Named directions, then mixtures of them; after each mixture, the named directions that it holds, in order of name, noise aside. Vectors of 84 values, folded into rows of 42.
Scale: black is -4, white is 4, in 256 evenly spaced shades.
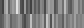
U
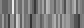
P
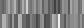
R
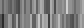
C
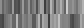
C, P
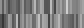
C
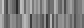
U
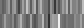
C, R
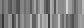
C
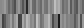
R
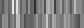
P, U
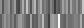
C, R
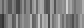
C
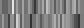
P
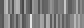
P, U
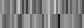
C, R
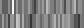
P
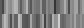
R, U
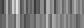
P, U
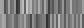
R, U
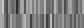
U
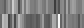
P, R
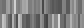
C, R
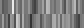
P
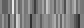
P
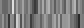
P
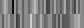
P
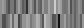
R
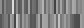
C, P
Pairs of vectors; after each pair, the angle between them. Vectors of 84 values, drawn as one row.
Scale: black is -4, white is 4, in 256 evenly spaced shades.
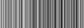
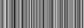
orthogonal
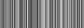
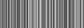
partly opposed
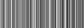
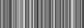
orthogonal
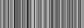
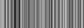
partly aligned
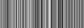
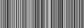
nearly parallel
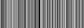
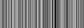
partly aligned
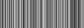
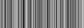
partly aligned
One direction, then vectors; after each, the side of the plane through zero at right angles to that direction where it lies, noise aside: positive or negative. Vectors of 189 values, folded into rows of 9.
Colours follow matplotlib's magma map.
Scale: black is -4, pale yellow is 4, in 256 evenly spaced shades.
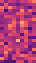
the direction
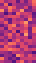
positive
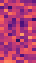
negative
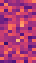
positive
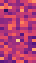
positive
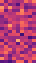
positive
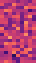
negative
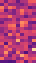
positive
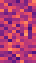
positive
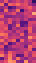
negative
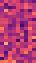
negative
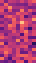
positive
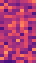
positive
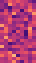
negative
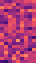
positive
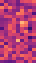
positive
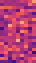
positive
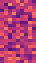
negative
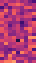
negative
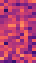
positive
